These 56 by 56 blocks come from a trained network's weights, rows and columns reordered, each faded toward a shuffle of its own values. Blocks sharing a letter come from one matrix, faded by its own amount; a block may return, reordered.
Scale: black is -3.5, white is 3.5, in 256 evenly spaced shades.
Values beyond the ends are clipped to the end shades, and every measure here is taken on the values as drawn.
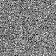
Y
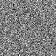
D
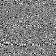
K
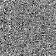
Y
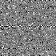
K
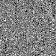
Y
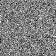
D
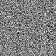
Y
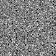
Y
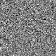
Y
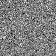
D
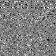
K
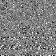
K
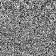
Y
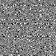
K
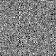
Y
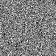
D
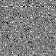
K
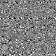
K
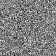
D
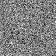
D
